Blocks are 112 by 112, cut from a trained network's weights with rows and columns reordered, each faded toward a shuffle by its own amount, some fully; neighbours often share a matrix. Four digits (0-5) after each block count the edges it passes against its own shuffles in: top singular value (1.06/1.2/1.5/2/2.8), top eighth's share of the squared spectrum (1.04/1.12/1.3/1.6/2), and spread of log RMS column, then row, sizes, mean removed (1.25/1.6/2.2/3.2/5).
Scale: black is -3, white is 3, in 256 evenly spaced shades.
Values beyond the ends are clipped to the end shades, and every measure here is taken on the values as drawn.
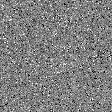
1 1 0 0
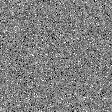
0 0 0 0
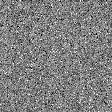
1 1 0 0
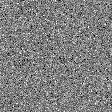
0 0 0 0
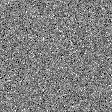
0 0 0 0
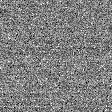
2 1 0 0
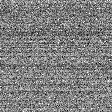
3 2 0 0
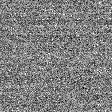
2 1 0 0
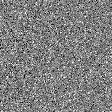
2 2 0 1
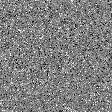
1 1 0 0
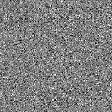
3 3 2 2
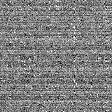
4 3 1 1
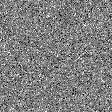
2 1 0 0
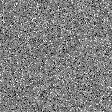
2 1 0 0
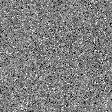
1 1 1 0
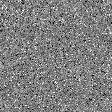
1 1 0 0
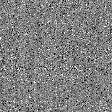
2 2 1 2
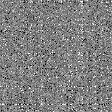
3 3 1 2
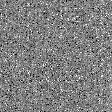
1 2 0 1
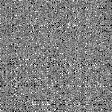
3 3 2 3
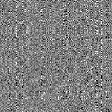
4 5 3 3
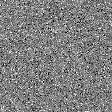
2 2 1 0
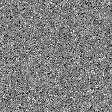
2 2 0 1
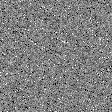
0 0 0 0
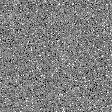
2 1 0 1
